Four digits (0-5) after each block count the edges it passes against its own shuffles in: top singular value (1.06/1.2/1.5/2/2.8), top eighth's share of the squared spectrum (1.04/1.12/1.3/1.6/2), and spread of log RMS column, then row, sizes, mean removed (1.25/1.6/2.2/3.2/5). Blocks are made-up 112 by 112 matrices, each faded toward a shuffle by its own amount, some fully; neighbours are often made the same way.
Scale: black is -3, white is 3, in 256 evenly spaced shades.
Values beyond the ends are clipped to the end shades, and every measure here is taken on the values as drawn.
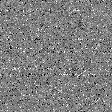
1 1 0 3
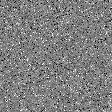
0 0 0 0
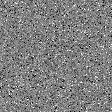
0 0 0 1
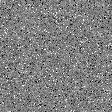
0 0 0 0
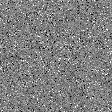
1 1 0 2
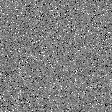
0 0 0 0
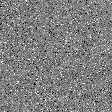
0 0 0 0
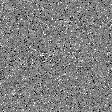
0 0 0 1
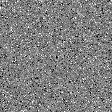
0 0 0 2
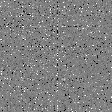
3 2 1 1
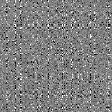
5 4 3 3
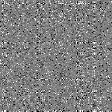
4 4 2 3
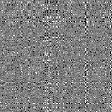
4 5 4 3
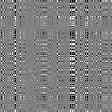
5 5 4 4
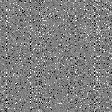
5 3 2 2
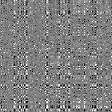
5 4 4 3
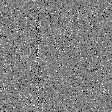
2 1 1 0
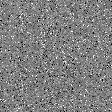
0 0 1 0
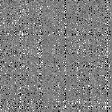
2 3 4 3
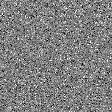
3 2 0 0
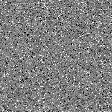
3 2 0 0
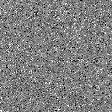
3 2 0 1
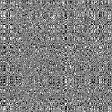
5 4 3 3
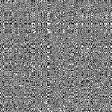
5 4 3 3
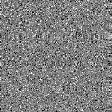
4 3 2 2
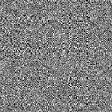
4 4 3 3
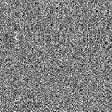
4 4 2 2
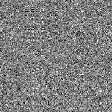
4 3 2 2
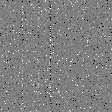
3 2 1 0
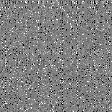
4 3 2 2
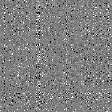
4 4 3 2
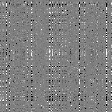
5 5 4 2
